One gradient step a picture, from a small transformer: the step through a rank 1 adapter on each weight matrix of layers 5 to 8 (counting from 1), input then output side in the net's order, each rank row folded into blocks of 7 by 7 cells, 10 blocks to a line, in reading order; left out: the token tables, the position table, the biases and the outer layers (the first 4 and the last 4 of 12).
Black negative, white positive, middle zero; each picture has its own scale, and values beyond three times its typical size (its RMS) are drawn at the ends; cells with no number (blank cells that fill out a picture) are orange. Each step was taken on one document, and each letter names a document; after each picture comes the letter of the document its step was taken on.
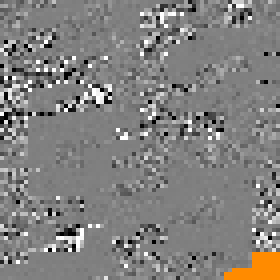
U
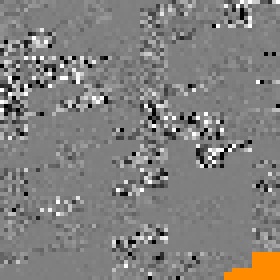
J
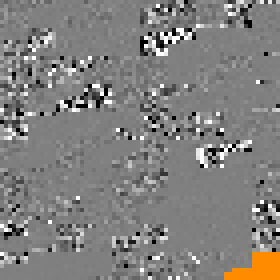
J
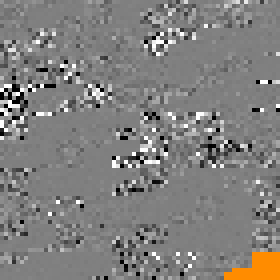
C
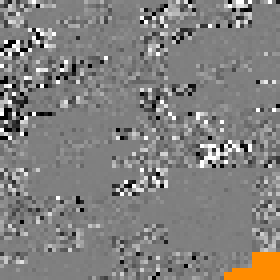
C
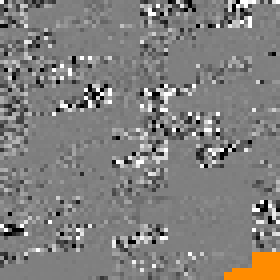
J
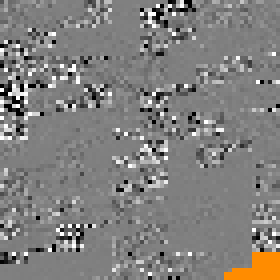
J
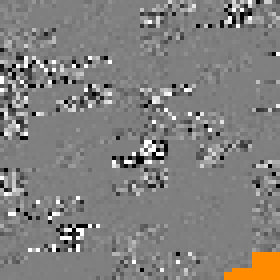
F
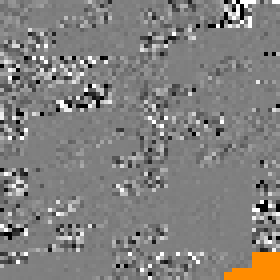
J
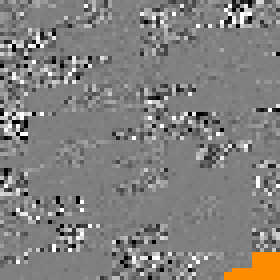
F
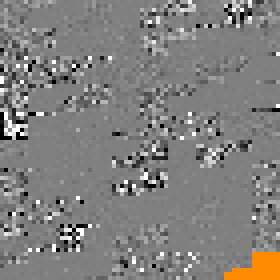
F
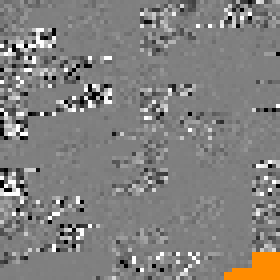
F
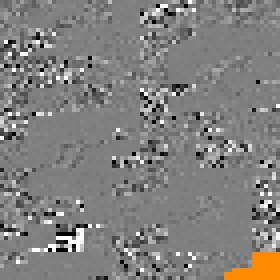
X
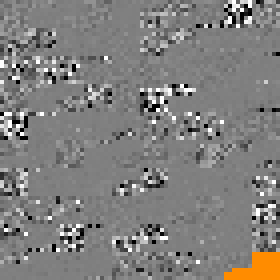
F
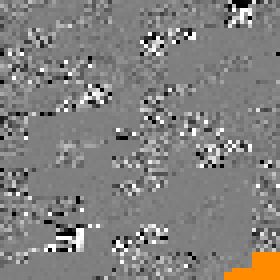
X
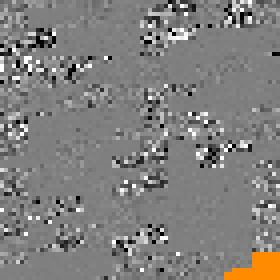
F
